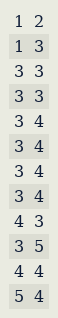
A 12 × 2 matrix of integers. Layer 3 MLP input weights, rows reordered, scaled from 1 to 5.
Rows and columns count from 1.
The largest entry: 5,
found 2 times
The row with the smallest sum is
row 1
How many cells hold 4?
8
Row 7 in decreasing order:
4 3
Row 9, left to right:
4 3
